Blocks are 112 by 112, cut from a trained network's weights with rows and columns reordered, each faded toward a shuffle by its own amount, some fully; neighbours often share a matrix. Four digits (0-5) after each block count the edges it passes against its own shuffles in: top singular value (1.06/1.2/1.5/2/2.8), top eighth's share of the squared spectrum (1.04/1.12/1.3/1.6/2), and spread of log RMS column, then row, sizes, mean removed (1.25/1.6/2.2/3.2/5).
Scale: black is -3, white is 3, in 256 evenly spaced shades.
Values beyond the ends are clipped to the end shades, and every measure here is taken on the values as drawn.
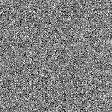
3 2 1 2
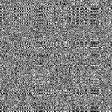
5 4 2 3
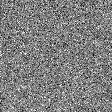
1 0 0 0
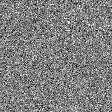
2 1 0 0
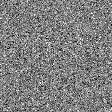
2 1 0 1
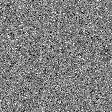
0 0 0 0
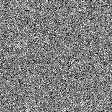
1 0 0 0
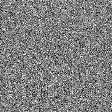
3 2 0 1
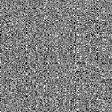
4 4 3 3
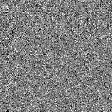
3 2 1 1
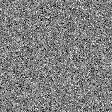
2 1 0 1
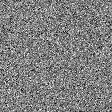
0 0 0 0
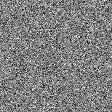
0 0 0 0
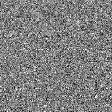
3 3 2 2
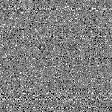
4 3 0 3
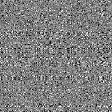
4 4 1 3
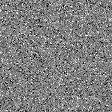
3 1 0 1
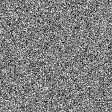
0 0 0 0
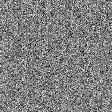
2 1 0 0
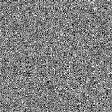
4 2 1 2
